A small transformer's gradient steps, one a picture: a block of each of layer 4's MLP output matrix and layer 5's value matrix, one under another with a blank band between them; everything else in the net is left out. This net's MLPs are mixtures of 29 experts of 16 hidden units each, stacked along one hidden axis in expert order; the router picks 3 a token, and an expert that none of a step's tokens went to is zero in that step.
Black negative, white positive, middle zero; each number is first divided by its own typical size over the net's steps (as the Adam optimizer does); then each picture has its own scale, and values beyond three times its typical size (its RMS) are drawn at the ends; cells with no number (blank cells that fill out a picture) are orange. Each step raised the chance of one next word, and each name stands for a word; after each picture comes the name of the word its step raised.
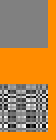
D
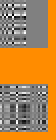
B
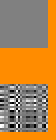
D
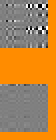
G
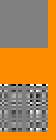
G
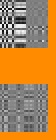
D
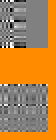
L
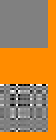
L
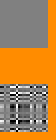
B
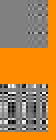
B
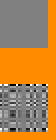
G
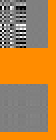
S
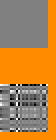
L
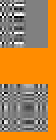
B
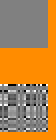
L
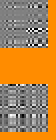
S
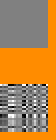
S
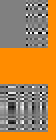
B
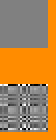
L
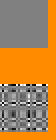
G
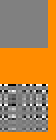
L
